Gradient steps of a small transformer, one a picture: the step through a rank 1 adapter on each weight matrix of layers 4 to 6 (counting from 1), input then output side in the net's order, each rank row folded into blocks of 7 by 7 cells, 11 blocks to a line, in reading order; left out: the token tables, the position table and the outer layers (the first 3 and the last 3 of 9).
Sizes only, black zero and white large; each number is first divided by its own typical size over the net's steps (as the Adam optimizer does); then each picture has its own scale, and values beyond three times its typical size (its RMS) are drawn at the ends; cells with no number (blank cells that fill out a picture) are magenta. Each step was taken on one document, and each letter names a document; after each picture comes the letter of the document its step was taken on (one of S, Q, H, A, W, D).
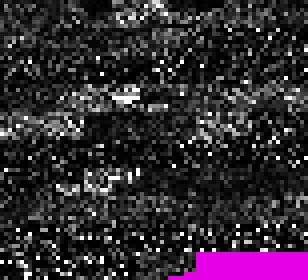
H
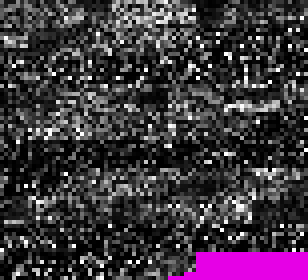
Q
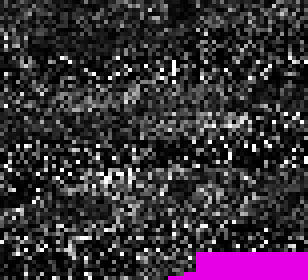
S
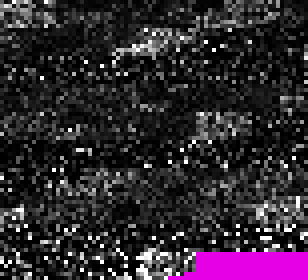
H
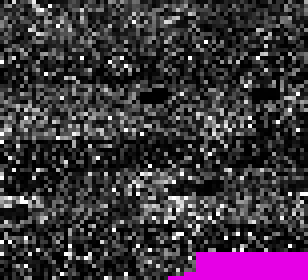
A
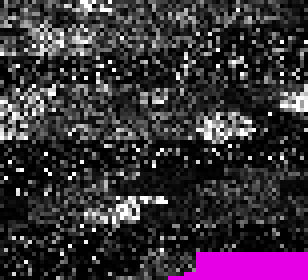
Q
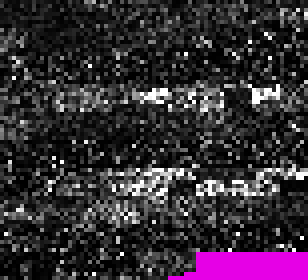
A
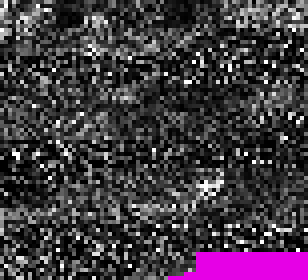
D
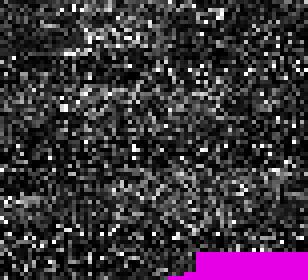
A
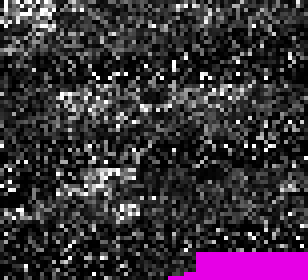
S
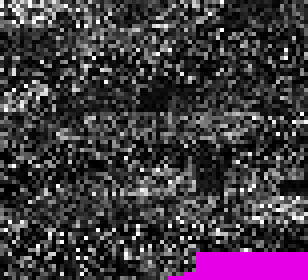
D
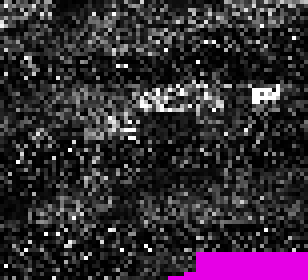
S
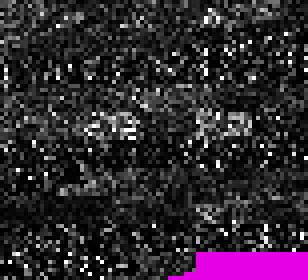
H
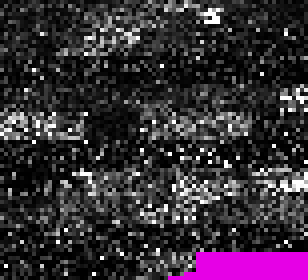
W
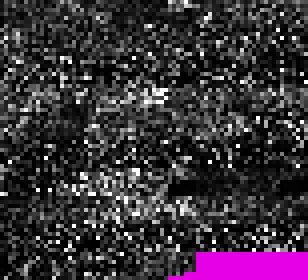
A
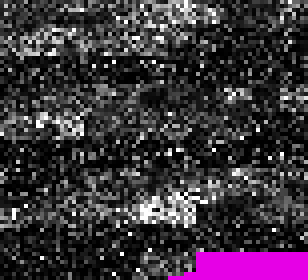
W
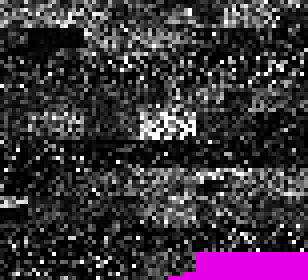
Q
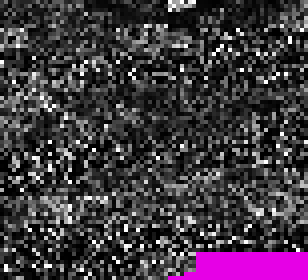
D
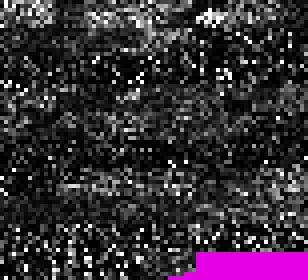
S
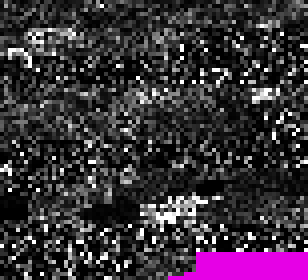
S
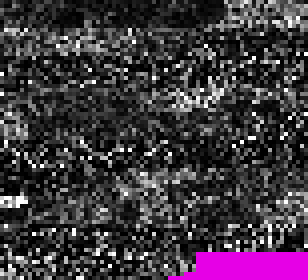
D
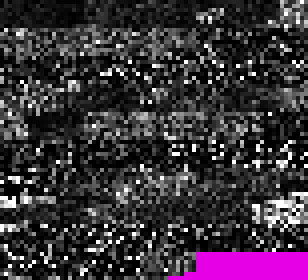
D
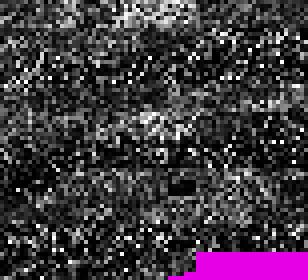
Q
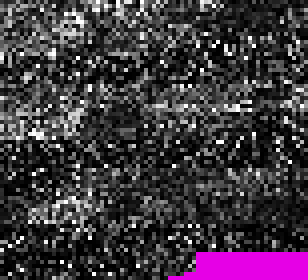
Q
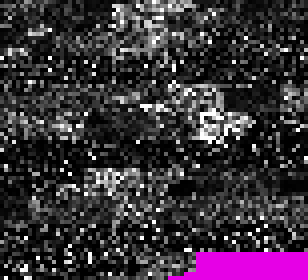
A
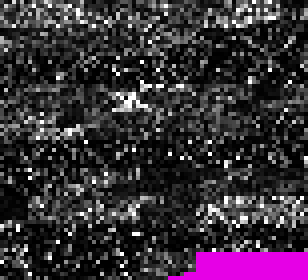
H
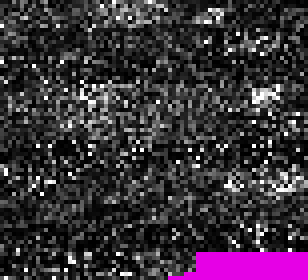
A
